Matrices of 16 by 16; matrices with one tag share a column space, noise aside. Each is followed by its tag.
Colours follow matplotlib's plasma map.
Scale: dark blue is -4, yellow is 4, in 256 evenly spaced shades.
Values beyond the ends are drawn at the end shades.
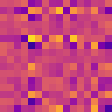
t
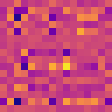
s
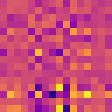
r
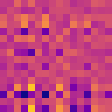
r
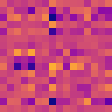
s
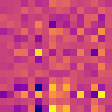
r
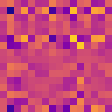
t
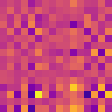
r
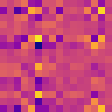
t
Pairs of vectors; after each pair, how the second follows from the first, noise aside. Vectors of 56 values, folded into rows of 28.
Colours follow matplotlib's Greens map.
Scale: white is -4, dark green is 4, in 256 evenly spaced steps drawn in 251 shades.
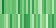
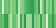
sign-scrambled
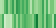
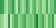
sign-scrambled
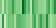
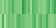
shrunk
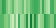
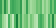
shuffled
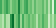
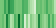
shuffled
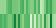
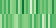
shuffled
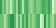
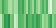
shuffled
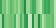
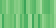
shrunk
